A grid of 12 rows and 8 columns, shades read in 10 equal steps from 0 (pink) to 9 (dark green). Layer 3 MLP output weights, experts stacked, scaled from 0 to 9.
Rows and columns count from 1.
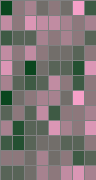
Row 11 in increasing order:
3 4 4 4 5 5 6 7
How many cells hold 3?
14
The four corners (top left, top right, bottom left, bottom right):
9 7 6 3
